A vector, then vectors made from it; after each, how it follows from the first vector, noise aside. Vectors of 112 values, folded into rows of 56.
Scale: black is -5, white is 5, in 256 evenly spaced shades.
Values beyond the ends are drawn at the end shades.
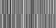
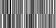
scaled up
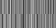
negated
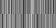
negated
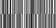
scaled up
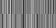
negated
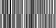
scaled up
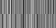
negated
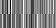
scaled up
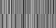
negated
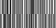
scaled up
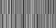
negated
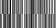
scaled up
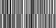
scaled up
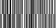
scaled up
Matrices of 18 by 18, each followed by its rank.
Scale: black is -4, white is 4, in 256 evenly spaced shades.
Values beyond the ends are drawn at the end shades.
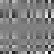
one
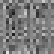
three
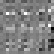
three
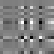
one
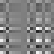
one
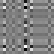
one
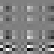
one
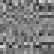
three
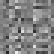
three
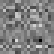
three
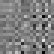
three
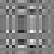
one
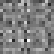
three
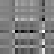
one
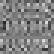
three
